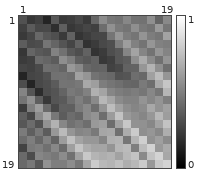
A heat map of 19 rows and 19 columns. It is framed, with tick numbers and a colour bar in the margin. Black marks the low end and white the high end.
Slope: up to the bottom right. Mirror symmetry: none. Ninth with the highest average: bottom right. Grain: diagonal, down to the right.
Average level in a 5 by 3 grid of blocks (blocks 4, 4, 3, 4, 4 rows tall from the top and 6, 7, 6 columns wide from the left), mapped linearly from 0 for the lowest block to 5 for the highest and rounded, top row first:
013 | 113 | 133 | 234 | 255
